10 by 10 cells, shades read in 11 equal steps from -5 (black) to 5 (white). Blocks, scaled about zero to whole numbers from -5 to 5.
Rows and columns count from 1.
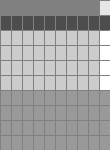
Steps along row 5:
same same same same same same same same up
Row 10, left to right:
1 1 1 1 1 1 1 1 1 1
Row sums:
4 -20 32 32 32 32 10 10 10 10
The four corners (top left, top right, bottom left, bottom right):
0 4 1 1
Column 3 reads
0 -2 3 3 3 3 1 1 1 1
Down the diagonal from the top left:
0 -2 3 3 3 3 1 1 1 1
